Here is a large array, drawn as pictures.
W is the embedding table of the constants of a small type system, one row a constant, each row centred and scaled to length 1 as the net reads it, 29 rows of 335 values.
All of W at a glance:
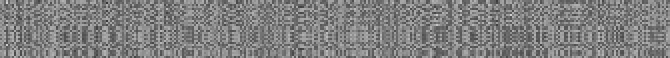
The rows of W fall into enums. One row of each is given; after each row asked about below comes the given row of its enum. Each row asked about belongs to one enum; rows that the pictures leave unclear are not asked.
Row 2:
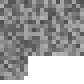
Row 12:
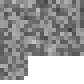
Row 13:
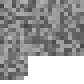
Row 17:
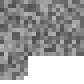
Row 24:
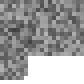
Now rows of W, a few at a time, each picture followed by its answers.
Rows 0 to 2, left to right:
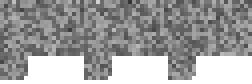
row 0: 12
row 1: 12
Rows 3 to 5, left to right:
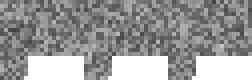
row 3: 24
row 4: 17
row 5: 12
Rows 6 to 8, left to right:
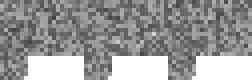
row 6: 24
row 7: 12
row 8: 2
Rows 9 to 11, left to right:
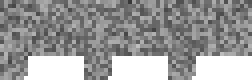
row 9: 17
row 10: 12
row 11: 2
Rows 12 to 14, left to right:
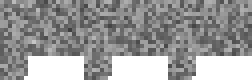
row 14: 13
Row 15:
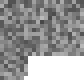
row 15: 2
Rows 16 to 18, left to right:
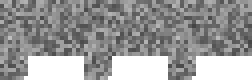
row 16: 13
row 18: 13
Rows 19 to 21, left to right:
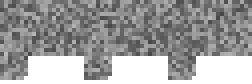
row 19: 17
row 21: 2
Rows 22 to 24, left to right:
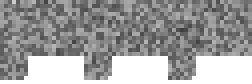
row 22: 12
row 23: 17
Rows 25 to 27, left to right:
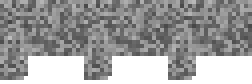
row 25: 13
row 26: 13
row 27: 13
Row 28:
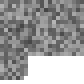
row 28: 24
